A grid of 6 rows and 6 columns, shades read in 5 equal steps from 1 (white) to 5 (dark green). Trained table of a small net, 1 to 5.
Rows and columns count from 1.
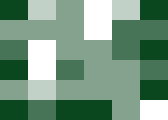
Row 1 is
5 2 3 1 2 5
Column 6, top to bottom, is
5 4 5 4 5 1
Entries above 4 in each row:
2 0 1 1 1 3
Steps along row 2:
same same down up same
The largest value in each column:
5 4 5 5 4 5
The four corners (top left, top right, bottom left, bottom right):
5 5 5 1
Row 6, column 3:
5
